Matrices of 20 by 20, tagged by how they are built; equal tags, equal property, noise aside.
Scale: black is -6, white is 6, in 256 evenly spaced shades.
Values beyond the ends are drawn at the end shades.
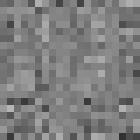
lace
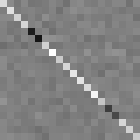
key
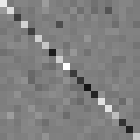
key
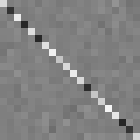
key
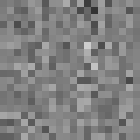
lace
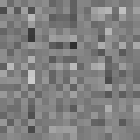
lace
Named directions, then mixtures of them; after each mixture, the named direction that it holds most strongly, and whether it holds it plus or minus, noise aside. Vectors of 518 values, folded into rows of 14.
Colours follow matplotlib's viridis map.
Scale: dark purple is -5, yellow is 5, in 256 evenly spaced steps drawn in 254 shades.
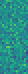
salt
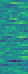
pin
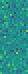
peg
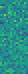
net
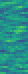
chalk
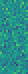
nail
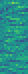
chalk, plus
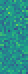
nail, plus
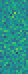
peg, minus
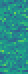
chalk, minus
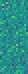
peg, minus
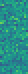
net, minus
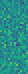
nail, minus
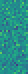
nail, plus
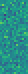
net, minus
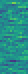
pin, plus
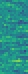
pin, minus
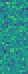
peg, minus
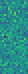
net, plus
